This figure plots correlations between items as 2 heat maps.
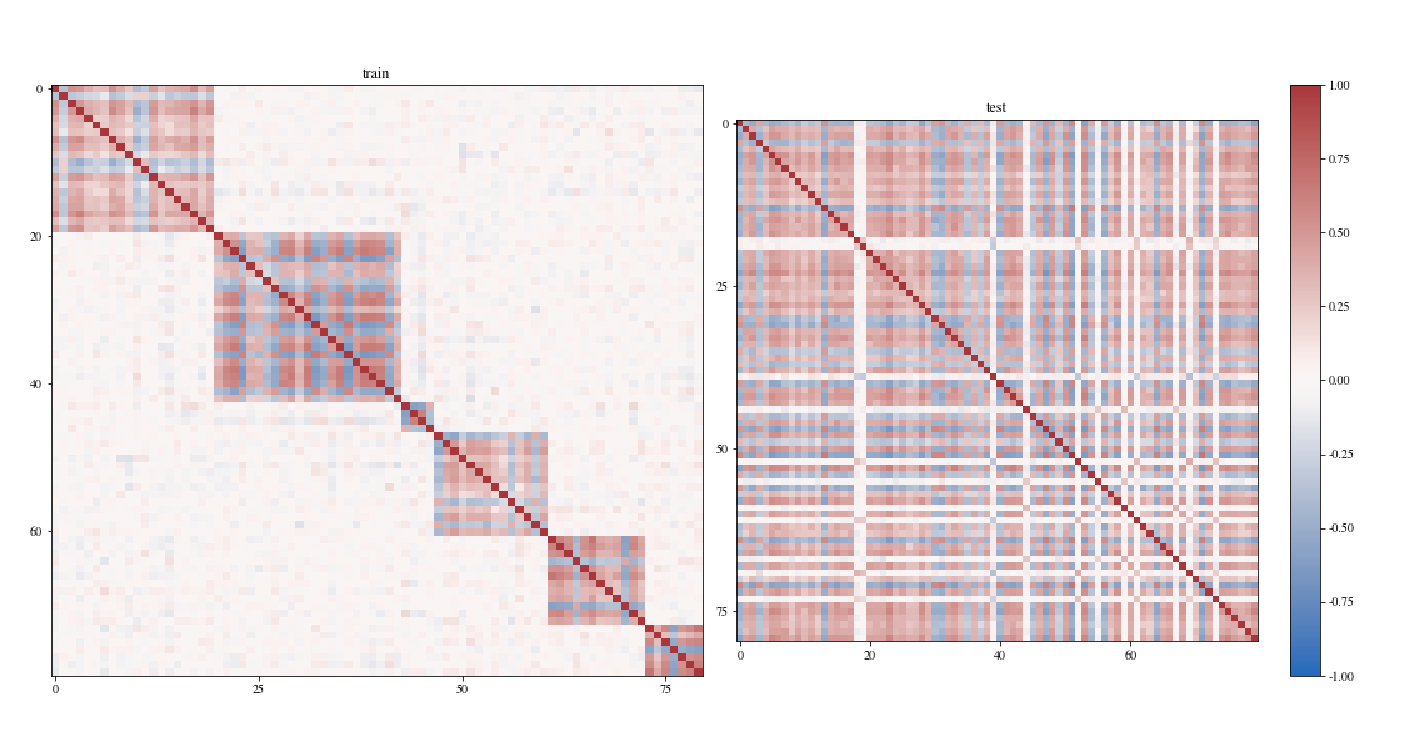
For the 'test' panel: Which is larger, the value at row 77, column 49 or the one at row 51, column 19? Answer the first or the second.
the second
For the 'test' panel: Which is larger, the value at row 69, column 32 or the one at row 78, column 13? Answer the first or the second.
the first
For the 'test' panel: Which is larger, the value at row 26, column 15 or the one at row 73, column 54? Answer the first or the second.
the first
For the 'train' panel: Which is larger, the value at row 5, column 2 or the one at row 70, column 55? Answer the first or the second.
the first
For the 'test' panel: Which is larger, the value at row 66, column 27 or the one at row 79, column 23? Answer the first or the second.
the second
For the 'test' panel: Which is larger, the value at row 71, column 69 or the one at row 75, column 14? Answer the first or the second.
the second
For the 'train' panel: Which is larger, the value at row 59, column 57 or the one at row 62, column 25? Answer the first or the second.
the second
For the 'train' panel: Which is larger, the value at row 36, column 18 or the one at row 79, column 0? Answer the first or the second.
the first
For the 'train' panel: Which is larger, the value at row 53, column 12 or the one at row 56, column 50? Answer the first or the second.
the first
